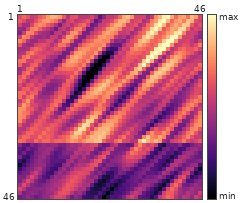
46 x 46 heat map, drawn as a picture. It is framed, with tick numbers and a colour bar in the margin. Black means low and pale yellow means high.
The top part is higher, up to a seam about 70% of the way down. Overall the values sit about 50% of the way up the scale. The ninth with the highest average is the top right. The histogram is bell-shaped. Streaks slant up to the right.
